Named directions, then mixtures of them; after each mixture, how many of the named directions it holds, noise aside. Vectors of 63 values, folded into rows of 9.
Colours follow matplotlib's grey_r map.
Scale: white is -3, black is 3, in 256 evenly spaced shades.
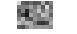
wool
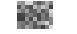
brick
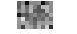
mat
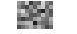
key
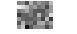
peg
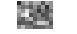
one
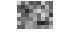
three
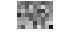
two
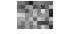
two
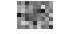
three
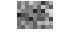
three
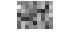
two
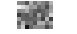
one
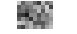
two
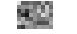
one
